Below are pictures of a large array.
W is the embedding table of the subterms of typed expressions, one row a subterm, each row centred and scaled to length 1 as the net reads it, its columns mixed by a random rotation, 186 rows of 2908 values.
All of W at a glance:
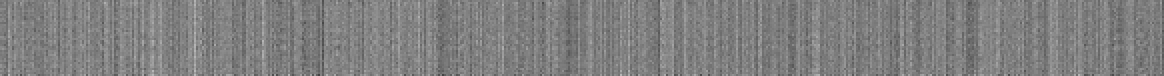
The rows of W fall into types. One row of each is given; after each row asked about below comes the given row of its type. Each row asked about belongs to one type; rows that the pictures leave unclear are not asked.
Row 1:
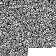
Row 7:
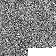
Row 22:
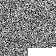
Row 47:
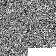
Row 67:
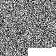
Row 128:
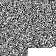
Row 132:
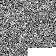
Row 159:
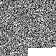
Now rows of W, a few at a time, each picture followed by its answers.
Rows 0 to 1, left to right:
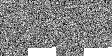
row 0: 67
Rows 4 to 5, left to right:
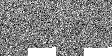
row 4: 128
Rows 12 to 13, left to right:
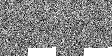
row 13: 7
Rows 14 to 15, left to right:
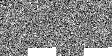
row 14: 132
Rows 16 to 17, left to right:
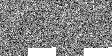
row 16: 22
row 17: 132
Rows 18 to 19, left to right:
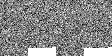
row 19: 7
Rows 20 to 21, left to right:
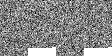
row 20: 22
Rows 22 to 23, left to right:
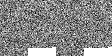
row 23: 7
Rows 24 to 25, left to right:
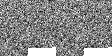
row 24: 128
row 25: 128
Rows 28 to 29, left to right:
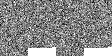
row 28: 67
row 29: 1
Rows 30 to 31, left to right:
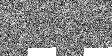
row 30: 132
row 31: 47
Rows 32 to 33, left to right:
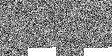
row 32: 132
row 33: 22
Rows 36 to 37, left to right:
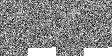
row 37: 22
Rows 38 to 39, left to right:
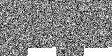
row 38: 128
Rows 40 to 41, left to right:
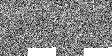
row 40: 7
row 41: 132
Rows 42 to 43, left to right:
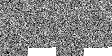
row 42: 132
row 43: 7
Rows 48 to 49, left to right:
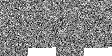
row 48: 7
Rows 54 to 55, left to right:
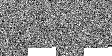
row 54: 67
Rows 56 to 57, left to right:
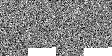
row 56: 67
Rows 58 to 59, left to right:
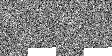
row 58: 159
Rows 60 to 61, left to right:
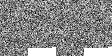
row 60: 22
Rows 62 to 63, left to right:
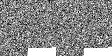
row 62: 1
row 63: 128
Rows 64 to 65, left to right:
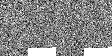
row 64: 132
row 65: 7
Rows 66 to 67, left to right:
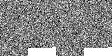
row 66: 128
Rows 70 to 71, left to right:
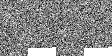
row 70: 159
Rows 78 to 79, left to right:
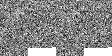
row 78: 22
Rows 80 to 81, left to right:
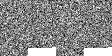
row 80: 128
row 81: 132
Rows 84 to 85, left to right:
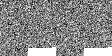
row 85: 1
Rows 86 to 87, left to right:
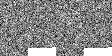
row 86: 67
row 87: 132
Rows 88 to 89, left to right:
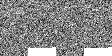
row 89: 159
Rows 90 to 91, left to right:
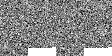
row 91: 22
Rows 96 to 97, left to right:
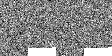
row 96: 67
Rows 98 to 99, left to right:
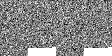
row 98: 128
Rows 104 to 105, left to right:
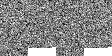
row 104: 132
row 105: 1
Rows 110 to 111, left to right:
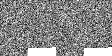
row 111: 159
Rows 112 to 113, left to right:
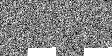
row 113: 67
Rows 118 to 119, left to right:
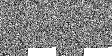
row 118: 7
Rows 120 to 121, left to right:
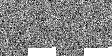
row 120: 67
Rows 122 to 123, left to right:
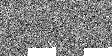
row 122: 7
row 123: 128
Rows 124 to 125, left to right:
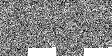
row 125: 47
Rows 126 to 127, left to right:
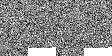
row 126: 132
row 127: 67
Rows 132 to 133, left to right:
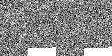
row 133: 128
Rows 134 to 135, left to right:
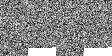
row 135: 1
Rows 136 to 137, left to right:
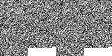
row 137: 47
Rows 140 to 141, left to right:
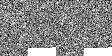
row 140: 132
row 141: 159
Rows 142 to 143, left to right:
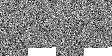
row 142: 67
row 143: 7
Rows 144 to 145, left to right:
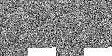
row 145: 67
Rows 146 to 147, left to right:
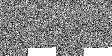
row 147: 7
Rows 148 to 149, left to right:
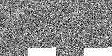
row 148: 22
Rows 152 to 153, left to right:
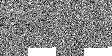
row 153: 7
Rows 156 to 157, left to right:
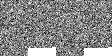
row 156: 47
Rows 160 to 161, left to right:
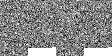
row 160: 22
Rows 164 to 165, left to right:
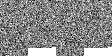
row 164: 67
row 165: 22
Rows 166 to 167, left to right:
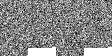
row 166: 128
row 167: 67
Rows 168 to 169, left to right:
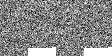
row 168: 22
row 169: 47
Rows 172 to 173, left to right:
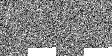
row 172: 159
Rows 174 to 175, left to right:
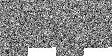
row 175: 128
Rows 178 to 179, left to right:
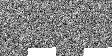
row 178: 128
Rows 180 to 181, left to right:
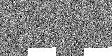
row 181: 7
